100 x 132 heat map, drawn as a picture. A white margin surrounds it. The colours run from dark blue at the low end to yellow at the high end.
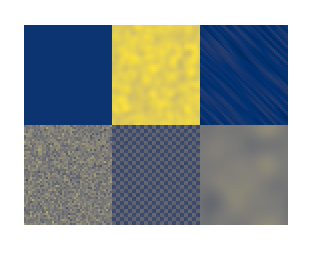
It is made of 2 by 3 panels. Panel 1,1: very low, flat. Panel 1,2: very high, blotchy, faint in contrast. Panel 1,3: very low, slanting down to the right, faint in contrast. Panel 2,1: middling, fine-grained. Panel 2,2: low, checkered. Panel 2,3: middling, smooth, faint in contrast.
